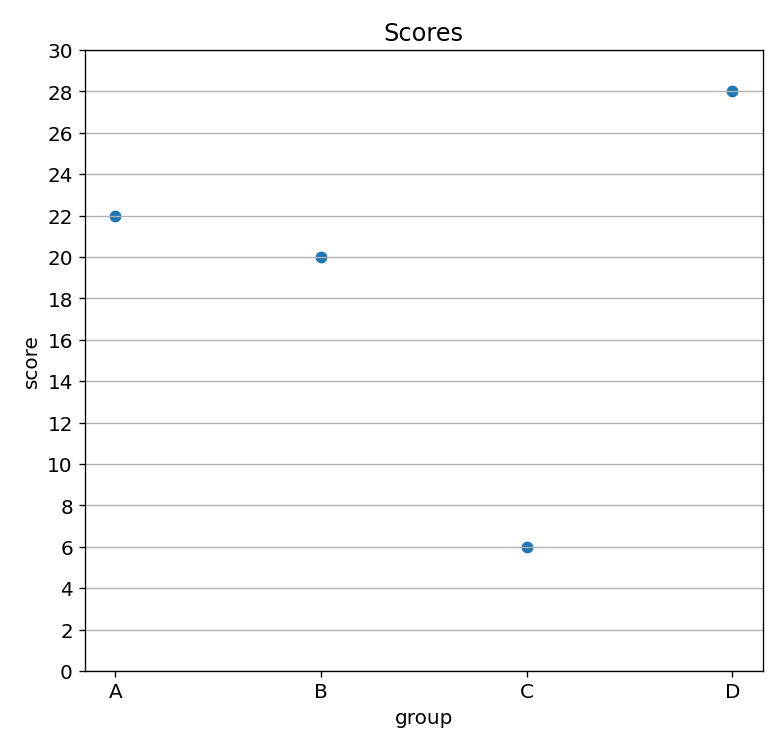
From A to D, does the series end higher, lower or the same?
higher
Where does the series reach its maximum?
D
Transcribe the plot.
Title: Scores
x-axis: group, ticks A B C D
y-axis: score, ticks 0 2 4 6 8 10 12 14 16 18 20 22 24 26 28 30
Values:
22 20 6 28
